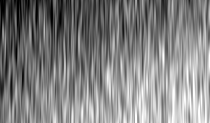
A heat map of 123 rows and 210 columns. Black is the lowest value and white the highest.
Neither half mirrors the other. The field climbs toward the bottom right. The top left is the ninth with the lowest average. The bottom right is the ninth with the highest average. Streaks run downward. The values follow a bell shape. On average the colour sits 50% of the way up the scale.
